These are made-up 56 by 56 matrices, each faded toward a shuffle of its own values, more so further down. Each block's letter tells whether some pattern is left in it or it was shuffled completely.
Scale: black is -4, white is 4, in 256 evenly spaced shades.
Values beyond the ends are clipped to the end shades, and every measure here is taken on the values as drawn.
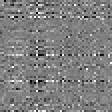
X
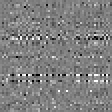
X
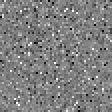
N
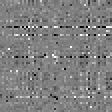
X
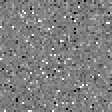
N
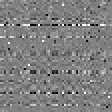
X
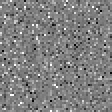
N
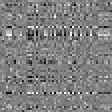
X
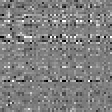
X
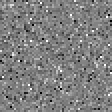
N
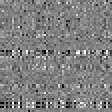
X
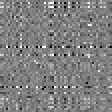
X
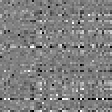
X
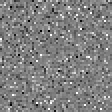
N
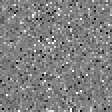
N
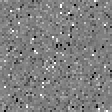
N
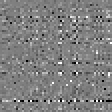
X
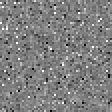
N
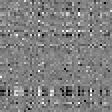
X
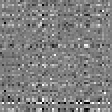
X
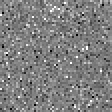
N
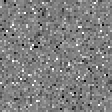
N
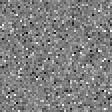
N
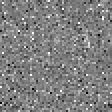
N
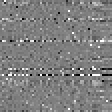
X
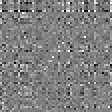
X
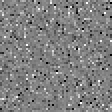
N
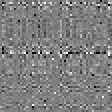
X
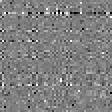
X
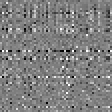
X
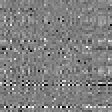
X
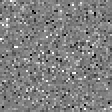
N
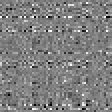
X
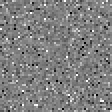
N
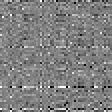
X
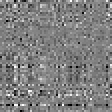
X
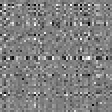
X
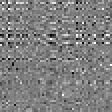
X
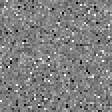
N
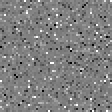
N
